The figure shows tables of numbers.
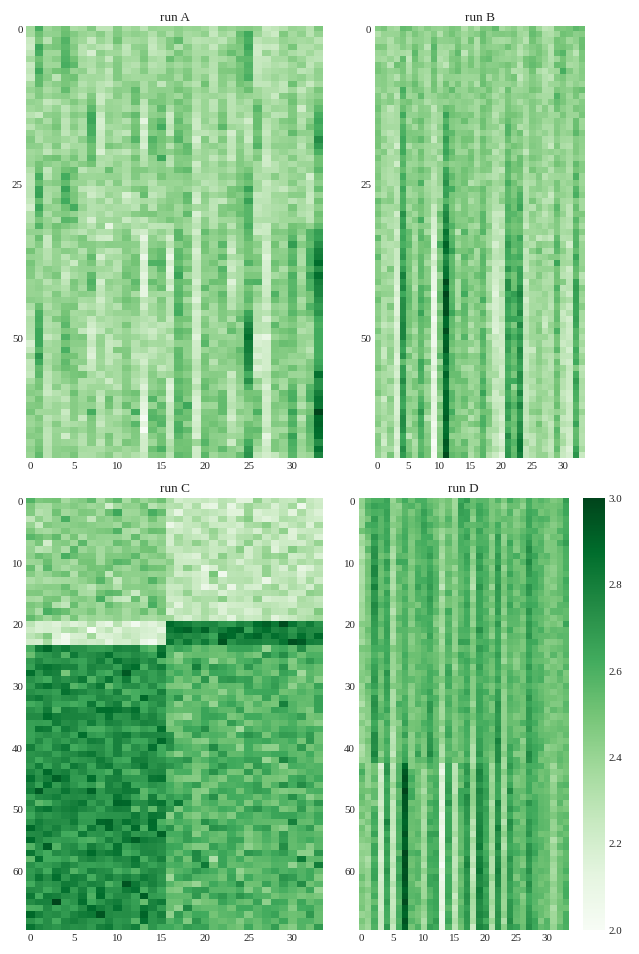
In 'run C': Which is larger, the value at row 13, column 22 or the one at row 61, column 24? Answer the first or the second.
the second
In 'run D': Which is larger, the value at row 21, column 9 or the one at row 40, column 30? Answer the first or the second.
the first
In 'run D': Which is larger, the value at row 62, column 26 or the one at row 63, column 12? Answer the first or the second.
the second
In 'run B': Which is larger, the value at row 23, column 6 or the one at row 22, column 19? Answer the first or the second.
the first
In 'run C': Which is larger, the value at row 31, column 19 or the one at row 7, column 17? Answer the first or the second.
the first
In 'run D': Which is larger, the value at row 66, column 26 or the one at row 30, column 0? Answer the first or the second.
the first
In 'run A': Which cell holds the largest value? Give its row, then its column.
62, 33
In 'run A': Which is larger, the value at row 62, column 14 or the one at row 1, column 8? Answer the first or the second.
the first
